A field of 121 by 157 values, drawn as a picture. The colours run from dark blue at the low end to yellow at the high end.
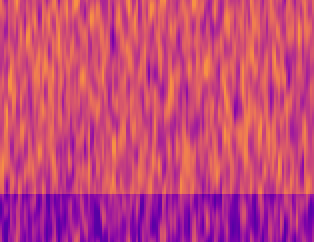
Average level on the scale: 50%. Grain: streaks running down. Seam: horizontal, 80% of the way down, the top part higher.
